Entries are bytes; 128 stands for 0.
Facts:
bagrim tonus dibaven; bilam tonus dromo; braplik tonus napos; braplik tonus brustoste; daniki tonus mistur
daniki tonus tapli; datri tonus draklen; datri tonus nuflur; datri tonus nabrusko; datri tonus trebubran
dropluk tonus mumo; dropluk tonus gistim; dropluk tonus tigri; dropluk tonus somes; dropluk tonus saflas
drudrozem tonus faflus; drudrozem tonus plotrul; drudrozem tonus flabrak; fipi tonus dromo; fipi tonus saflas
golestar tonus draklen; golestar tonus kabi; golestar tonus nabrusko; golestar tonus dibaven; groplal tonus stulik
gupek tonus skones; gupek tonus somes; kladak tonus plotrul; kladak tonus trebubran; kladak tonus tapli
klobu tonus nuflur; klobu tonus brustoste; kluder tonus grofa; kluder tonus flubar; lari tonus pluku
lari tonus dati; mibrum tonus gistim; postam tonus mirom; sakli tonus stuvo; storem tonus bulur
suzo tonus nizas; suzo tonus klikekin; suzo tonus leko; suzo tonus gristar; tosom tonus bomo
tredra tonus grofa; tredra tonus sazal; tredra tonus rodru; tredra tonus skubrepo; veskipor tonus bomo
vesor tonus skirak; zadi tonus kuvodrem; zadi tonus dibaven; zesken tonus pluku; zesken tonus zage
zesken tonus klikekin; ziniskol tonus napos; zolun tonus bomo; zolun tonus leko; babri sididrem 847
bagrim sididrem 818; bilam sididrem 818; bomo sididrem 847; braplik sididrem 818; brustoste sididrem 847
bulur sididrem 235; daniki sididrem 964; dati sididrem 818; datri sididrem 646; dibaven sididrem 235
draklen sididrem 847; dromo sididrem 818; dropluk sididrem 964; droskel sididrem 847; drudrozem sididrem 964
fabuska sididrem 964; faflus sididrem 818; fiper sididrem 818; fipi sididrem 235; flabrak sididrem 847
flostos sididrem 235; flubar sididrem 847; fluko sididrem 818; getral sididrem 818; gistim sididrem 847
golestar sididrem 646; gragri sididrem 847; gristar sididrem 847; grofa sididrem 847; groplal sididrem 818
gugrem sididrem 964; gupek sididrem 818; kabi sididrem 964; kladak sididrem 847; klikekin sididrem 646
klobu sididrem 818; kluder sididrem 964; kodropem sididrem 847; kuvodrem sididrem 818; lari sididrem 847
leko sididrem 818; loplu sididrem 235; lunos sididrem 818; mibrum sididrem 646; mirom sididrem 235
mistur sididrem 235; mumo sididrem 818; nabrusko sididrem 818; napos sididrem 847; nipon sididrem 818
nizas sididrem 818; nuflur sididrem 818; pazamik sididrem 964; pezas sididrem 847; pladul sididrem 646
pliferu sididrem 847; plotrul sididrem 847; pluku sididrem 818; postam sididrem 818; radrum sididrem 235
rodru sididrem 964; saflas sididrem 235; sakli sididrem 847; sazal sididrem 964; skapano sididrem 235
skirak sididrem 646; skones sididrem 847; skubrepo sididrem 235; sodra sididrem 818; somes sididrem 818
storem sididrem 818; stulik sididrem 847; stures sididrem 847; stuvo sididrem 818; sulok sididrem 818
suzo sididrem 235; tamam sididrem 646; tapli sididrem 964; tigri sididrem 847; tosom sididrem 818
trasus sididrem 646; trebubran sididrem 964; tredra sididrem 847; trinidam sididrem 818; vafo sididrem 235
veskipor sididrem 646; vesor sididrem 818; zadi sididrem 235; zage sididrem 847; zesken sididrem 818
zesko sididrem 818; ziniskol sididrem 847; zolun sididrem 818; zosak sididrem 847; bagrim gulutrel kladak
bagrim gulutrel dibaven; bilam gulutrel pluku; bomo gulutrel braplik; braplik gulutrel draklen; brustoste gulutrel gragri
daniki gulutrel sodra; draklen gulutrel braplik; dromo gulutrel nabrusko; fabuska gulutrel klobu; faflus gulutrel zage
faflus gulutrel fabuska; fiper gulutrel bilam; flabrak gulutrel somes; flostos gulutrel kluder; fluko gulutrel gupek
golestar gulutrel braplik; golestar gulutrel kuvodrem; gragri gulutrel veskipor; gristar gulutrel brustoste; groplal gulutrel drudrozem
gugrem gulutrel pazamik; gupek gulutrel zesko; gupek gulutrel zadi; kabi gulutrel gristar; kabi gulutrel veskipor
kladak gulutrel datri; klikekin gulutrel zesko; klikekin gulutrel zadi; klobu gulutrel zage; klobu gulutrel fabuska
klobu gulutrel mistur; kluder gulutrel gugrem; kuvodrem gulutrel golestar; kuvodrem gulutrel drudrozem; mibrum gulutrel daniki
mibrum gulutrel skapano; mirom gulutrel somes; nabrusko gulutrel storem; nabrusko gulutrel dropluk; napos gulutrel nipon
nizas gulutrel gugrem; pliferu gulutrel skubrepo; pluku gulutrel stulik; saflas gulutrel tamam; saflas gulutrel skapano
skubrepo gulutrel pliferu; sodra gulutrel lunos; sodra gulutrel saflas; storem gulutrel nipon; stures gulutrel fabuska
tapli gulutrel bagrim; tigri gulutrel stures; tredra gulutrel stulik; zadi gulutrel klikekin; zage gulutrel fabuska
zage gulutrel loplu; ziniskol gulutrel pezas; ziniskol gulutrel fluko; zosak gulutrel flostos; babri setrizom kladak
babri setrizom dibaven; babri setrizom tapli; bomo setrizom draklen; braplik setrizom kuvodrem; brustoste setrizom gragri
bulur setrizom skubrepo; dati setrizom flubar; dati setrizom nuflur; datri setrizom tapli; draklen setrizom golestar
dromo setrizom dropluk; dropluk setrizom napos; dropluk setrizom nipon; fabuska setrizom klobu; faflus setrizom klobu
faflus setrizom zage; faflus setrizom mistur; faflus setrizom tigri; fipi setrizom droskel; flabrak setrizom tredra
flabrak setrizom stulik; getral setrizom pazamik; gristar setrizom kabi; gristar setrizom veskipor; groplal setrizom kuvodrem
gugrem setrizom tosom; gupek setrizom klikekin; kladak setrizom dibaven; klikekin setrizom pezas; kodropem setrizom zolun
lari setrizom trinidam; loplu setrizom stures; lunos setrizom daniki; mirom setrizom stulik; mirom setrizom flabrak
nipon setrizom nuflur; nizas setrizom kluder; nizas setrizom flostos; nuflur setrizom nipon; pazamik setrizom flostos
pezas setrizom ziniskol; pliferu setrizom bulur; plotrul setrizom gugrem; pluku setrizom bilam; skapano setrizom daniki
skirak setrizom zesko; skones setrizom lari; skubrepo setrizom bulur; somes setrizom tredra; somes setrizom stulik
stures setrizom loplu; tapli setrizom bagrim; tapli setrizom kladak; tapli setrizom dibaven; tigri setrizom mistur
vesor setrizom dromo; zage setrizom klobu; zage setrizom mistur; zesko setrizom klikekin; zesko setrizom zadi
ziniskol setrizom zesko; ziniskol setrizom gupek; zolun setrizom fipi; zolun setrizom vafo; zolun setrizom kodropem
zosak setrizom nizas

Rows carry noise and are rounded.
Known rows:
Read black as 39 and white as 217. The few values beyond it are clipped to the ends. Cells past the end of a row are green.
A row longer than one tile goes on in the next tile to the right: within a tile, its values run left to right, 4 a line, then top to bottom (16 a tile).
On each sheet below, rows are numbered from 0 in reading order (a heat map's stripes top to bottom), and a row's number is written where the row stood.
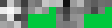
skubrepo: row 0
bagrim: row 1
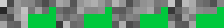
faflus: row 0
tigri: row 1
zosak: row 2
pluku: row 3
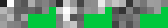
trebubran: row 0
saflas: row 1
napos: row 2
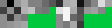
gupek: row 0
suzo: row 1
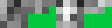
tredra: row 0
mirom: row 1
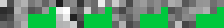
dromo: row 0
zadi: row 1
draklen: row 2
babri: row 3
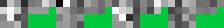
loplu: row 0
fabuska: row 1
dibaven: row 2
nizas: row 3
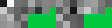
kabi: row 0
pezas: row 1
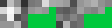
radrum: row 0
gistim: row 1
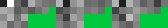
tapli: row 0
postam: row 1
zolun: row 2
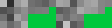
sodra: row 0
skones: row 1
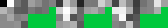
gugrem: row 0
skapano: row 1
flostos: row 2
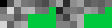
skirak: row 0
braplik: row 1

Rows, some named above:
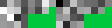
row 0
dibaven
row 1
klikekin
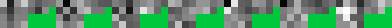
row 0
kuvodrem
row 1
zesko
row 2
ziniskol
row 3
babri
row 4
kluder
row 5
datri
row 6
vafo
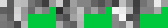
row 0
dati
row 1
faflus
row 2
flostos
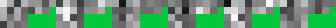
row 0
flubar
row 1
bulur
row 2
bilam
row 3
ziniskol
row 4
fipi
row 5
nabrusko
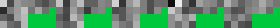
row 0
faflus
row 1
nipon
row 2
nabrusko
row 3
drudrozem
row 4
lari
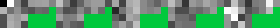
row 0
dropluk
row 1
kladak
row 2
somes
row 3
stulik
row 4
mistur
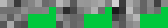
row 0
kodropem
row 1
droskel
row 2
vesor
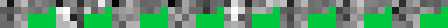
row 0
bilam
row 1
zadi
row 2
mibrum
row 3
golestar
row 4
mirom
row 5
trinidam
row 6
mumo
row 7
braplik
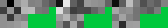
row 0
gupek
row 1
daniki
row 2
veskipor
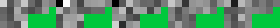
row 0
nuflur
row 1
dropluk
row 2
klikekin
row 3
grofa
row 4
zesken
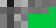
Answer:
tosom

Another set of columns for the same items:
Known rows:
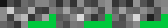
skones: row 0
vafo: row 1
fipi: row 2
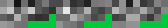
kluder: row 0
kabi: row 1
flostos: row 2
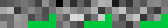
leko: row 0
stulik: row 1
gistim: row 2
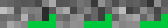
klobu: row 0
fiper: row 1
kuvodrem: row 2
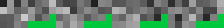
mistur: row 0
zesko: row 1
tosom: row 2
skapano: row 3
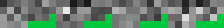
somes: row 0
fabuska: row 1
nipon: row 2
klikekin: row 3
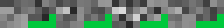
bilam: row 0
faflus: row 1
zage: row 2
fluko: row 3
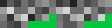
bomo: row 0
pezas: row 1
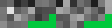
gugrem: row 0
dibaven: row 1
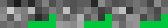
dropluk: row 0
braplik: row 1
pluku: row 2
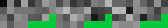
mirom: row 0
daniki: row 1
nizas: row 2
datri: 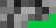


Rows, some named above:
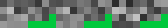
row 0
kuvodrem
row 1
nabrusko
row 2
kladak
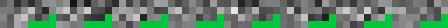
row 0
golestar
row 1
kluder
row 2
tredra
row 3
dati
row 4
trebubran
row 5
zolun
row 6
napos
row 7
nuflur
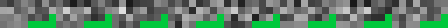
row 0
dromo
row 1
dropluk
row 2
tapli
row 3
bulur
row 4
babri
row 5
flostos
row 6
kluder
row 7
skubrepo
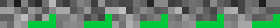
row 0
zadi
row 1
dromo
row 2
zesko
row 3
mumo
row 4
gupek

